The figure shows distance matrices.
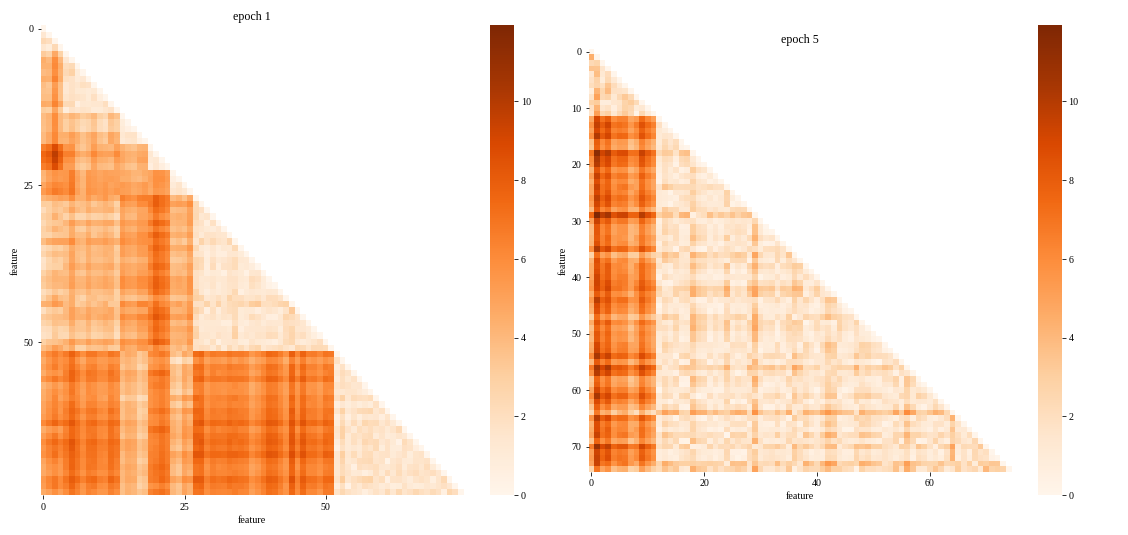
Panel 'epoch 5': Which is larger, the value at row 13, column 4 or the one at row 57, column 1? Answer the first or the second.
the second
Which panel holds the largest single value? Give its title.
epoch 5
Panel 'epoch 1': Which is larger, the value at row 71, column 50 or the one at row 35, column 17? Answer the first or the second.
the first
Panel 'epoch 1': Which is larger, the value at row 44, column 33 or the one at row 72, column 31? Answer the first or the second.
the second
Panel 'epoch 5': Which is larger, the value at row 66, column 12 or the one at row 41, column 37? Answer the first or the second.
the second
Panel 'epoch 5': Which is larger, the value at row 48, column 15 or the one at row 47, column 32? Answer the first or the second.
the first
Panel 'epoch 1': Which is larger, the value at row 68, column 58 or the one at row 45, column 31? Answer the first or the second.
the first
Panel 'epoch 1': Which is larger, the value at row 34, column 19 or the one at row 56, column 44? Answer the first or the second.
the second
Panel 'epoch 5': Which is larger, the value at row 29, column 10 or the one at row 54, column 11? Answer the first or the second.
the first
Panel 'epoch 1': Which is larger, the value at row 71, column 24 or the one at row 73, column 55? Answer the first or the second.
the first
